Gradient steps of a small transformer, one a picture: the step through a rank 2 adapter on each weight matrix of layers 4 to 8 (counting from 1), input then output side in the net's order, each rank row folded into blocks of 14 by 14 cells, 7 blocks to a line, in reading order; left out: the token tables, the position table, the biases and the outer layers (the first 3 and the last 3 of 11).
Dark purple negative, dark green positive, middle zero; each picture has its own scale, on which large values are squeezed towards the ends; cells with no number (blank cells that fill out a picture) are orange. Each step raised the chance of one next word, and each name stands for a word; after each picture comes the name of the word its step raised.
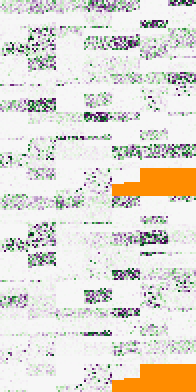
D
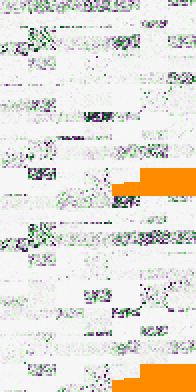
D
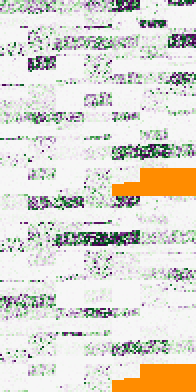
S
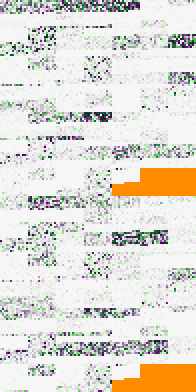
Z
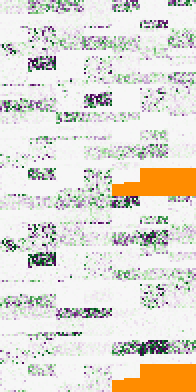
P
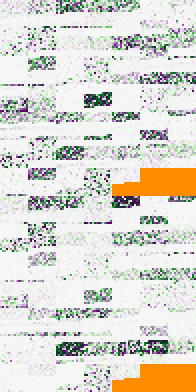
P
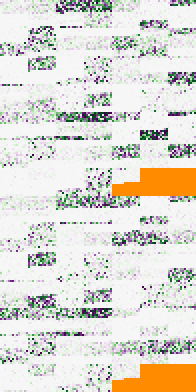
Z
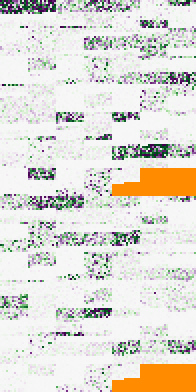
S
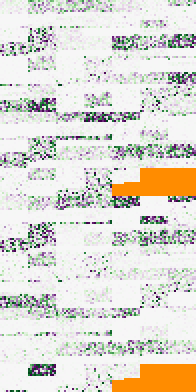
D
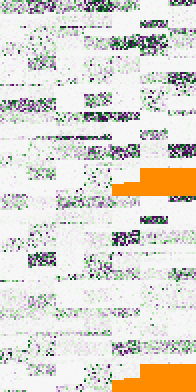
Z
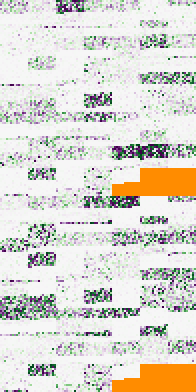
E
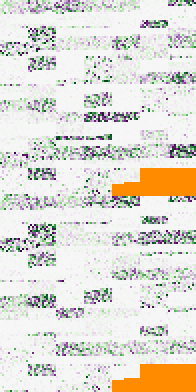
D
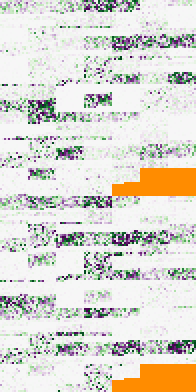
S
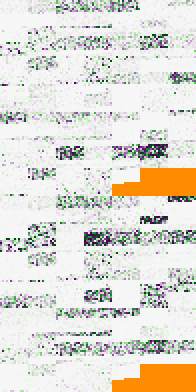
E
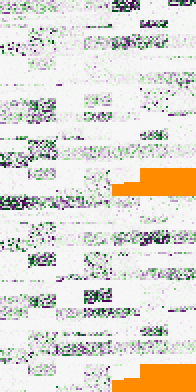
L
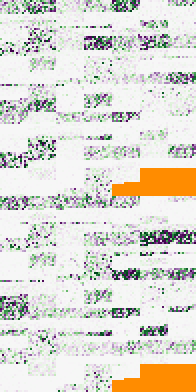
L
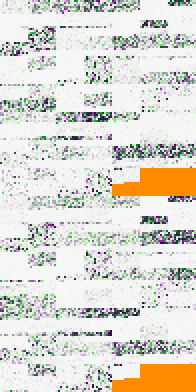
Z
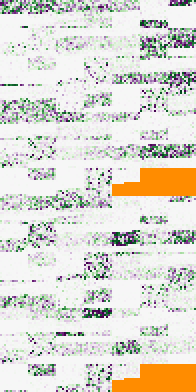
S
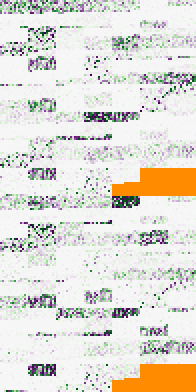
D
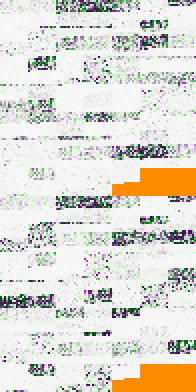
E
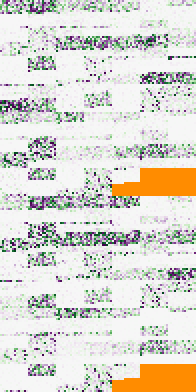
L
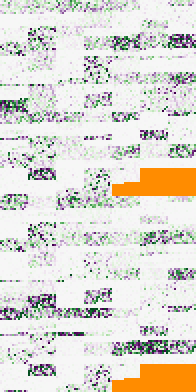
P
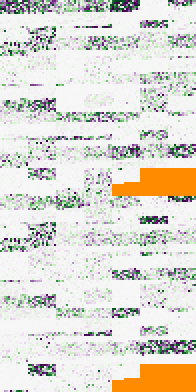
D
